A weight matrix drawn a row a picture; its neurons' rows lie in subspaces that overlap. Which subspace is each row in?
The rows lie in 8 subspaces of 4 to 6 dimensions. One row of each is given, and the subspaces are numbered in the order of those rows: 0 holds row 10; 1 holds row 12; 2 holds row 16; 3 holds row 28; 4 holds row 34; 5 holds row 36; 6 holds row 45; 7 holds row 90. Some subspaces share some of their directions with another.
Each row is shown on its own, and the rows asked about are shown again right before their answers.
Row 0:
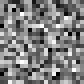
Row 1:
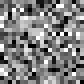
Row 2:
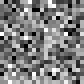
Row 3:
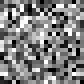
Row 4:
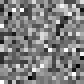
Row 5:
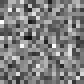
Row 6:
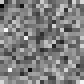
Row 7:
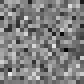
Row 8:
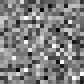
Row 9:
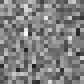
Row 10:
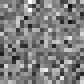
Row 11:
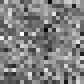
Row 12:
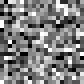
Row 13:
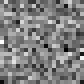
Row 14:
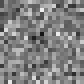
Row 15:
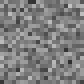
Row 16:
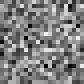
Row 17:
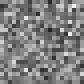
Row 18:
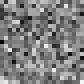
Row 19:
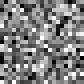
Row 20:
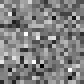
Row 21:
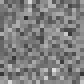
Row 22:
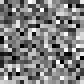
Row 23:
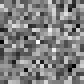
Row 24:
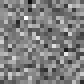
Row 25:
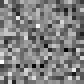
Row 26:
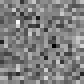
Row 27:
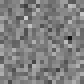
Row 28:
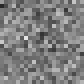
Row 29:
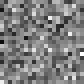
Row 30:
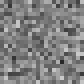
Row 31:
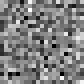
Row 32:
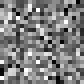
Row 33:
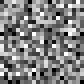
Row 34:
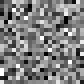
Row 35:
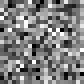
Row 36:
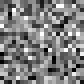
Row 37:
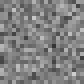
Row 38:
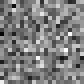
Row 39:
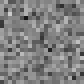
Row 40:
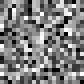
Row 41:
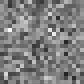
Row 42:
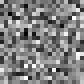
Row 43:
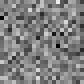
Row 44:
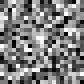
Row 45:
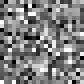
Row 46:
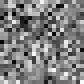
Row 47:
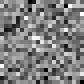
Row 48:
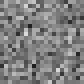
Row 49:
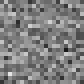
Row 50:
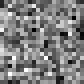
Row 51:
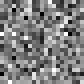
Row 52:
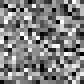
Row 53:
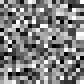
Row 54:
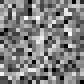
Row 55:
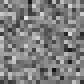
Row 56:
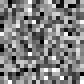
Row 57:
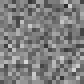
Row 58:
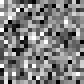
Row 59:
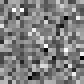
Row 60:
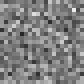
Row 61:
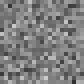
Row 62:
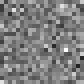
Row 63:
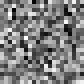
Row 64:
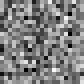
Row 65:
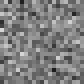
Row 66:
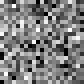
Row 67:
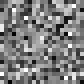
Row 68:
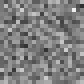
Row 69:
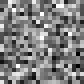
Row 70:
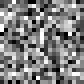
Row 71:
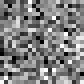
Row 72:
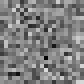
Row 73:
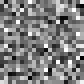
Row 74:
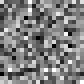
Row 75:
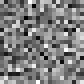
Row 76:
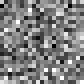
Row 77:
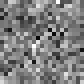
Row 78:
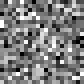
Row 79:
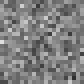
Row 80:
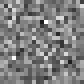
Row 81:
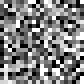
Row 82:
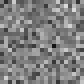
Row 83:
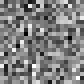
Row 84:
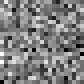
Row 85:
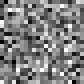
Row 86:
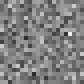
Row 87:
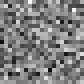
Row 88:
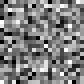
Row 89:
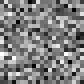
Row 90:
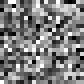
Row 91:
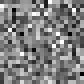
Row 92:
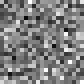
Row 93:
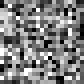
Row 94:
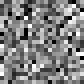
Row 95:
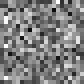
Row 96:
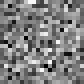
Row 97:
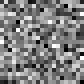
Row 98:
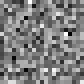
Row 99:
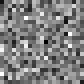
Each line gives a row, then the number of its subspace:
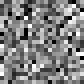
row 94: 0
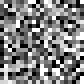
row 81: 0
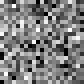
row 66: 7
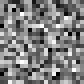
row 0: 1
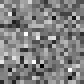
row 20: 2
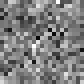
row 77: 7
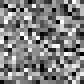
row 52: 3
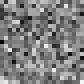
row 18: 5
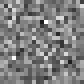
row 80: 2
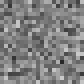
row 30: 0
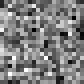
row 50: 4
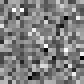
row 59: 2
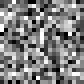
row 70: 4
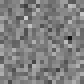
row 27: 0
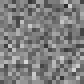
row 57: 0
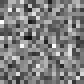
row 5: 6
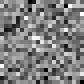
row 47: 4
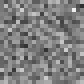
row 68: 2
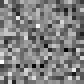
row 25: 4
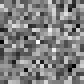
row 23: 2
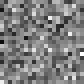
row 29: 5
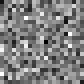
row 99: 4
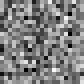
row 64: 4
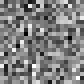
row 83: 0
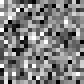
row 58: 4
